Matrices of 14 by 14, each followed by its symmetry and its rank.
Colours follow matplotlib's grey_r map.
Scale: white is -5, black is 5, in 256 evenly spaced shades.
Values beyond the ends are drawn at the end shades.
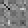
symmetric, rank three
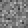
symmetric, full rank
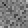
symmetric, full rank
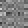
neither, rank two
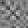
symmetric, rank three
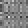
neither, rank two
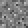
symmetric, full rank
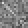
symmetric, full rank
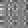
neither, rank two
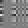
neither, rank one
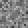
symmetric, full rank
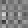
neither, rank one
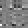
neither, rank two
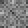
symmetric, rank three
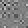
symmetric, rank three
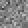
symmetric, full rank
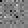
symmetric, rank three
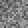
symmetric, full rank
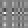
neither, rank one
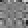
neither, rank two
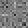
symmetric, rank three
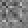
symmetric, rank three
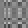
neither, rank one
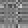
neither, rank two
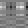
neither, rank one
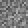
symmetric, full rank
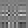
neither, rank one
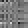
neither, rank two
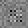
symmetric, rank three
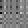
neither, rank one
